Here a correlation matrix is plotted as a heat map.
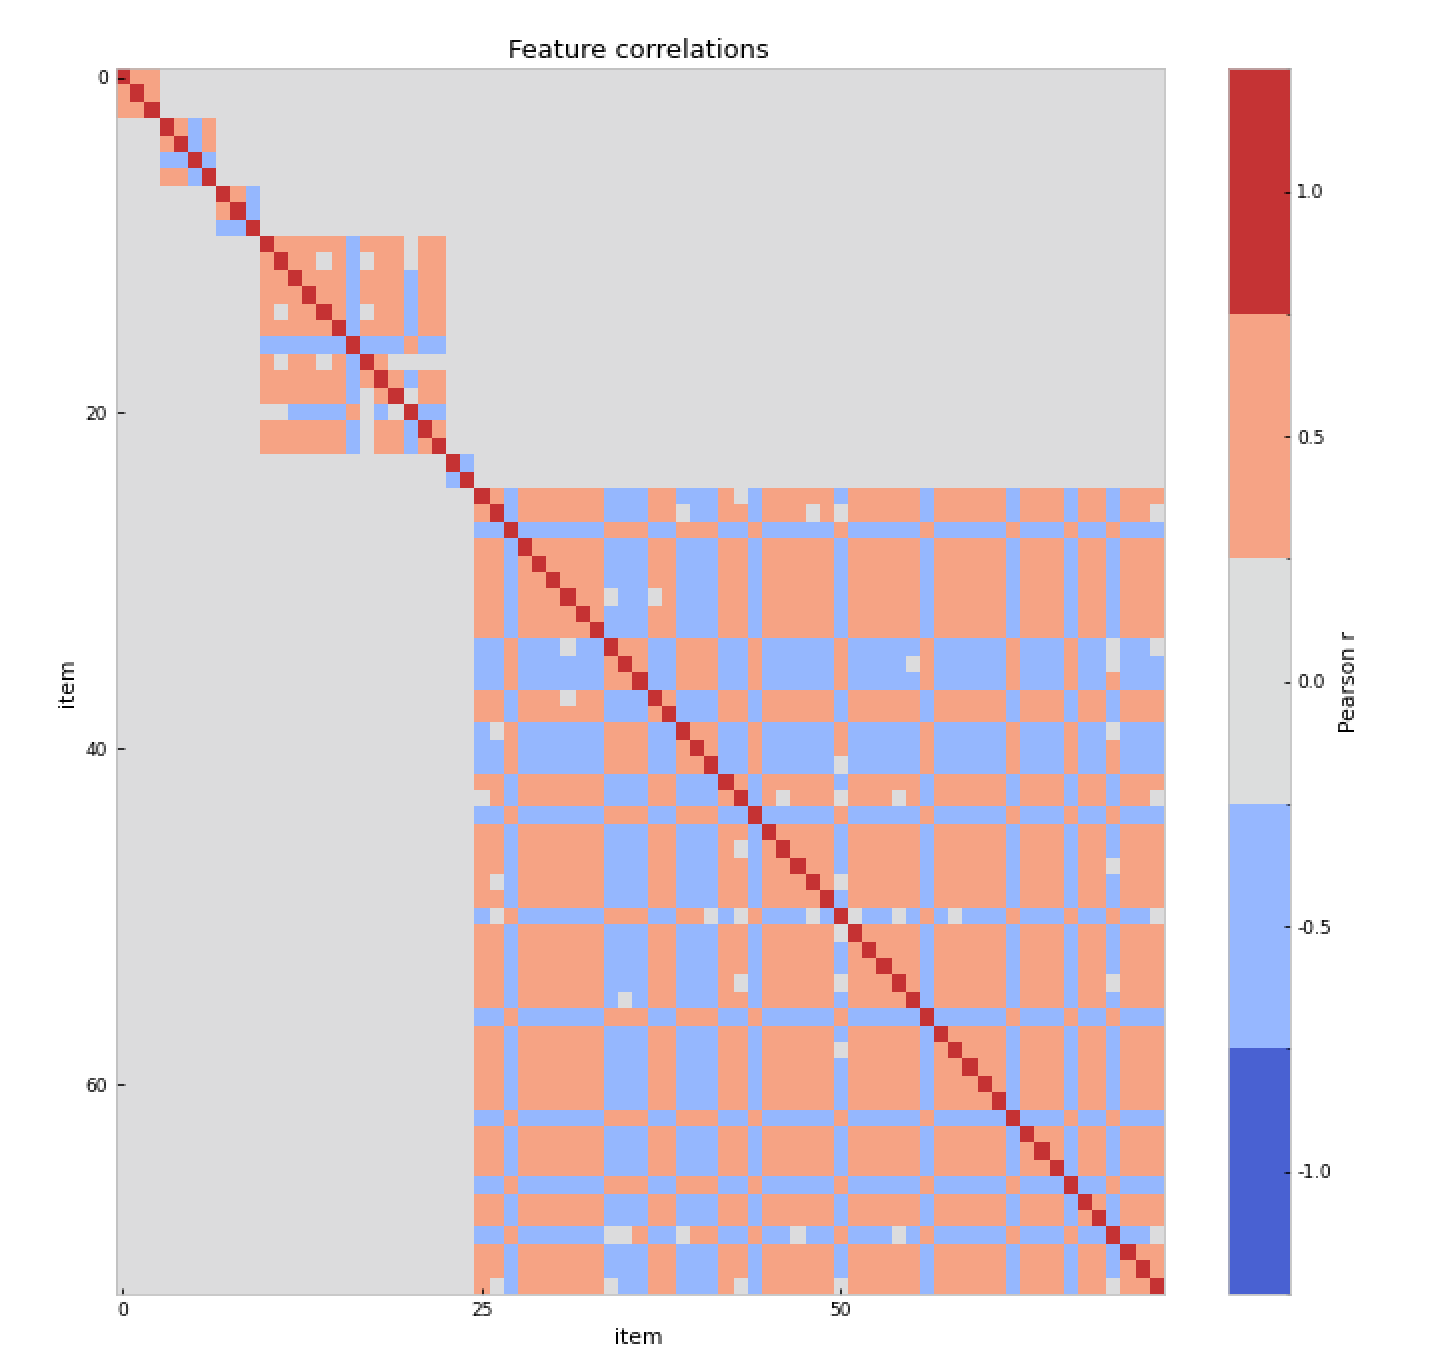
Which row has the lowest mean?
41
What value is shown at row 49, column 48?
0.5
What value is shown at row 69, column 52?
-0.5
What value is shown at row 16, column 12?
-0.5
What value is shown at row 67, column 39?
-0.5
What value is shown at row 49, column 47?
0.5
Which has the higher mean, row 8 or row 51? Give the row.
51
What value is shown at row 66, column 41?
0.5
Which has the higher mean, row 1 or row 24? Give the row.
1
